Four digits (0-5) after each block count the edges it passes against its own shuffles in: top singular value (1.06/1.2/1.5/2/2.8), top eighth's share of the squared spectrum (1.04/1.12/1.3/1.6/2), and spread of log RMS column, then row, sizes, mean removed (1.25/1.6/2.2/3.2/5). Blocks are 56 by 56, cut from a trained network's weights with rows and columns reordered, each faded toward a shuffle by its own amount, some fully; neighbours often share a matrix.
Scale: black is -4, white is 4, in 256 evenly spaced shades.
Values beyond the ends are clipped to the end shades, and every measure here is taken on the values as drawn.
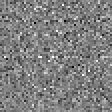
3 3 0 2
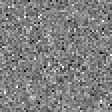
1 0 0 0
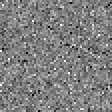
0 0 0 0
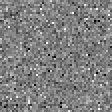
1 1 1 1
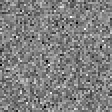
0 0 0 0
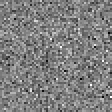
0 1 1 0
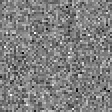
1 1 0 0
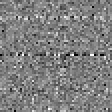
4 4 1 2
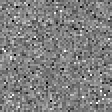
0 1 0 0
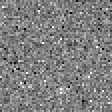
0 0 0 0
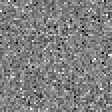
1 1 0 0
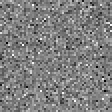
0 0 0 0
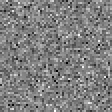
0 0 0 0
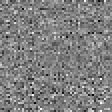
3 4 2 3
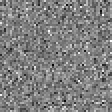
3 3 1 1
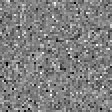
0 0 0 0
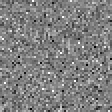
0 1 0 0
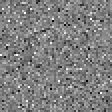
1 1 0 0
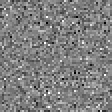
2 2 0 1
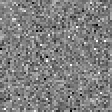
1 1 0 0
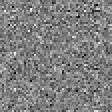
3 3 2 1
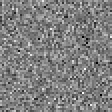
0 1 0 0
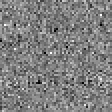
3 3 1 2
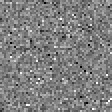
2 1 0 0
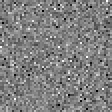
2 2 0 0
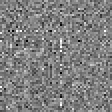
3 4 2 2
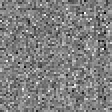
2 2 0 0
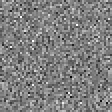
1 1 0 0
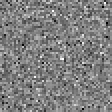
1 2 0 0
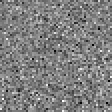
1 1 0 0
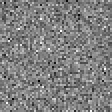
1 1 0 0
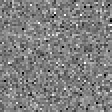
1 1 0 1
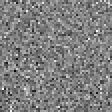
2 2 1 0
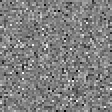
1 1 0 0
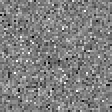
0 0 0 0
